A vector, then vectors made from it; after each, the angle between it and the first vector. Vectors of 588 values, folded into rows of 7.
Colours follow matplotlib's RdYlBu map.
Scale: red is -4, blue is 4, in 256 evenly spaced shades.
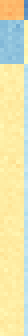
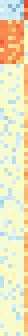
nearly opposite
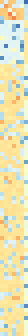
partly aligned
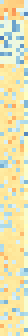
partly aligned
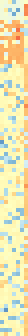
partly opposed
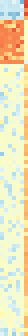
nearly opposite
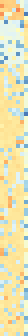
partly aligned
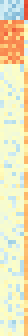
nearly opposite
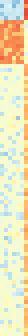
nearly opposite
